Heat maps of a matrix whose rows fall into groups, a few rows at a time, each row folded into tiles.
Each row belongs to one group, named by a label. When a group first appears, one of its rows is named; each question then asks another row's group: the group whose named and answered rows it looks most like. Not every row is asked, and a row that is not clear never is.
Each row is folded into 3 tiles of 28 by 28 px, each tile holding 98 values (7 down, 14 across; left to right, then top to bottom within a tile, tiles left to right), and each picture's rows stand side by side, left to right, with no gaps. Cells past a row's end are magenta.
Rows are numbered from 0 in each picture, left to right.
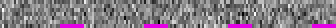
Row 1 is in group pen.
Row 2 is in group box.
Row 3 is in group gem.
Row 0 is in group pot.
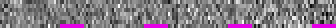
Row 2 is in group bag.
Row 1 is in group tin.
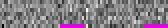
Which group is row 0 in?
box
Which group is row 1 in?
pot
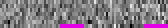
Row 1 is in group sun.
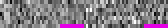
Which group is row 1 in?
pot
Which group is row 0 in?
pen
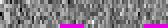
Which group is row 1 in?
tin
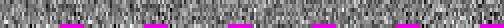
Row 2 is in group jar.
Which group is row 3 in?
pot
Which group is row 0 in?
box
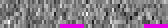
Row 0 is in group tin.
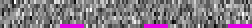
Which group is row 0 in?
jar
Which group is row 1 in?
pot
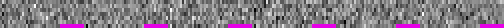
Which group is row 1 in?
box
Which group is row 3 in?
jar
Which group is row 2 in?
pot
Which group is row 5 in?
gem
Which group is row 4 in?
gem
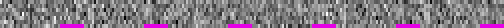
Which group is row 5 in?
pen
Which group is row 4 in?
pen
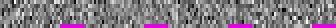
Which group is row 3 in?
box
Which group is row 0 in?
jar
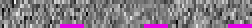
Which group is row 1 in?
tin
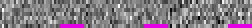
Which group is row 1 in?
tin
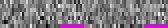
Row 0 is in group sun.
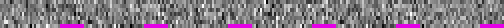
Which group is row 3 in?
pot
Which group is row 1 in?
sun
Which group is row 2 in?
tin
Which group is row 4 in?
sun
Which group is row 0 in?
box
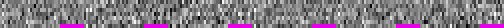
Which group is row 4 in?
gem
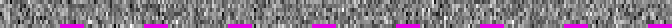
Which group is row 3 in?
jar
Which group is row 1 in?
box
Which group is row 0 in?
pen
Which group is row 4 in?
pot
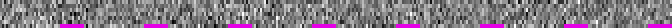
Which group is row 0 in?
box
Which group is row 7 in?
tin
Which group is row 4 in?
sun
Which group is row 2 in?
sun
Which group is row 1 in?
jar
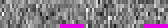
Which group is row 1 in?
pot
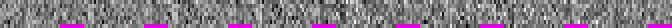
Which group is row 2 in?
pen
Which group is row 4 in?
bag
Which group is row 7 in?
tin
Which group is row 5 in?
sun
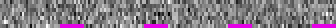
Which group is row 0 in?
box
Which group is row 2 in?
pen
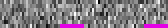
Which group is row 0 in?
sun
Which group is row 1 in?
pot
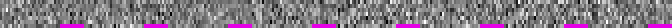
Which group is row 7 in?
bag
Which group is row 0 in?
pot
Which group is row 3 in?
pen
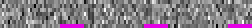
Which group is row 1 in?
bag
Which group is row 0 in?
gem
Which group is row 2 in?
bag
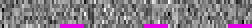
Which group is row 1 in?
bag
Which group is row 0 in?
jar
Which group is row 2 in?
pen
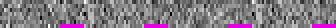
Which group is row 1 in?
pen
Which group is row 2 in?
tin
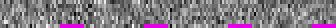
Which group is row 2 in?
jar
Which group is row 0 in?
box
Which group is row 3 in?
tin
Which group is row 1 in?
bag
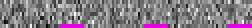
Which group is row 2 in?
bag
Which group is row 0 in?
sun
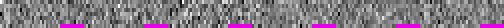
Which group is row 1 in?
tin
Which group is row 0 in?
pen
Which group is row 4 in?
tin
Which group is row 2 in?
jar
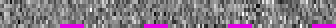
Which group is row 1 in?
pot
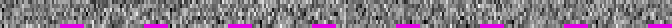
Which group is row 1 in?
tin
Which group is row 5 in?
sun
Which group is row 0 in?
jar
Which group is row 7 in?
gem
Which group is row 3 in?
gem
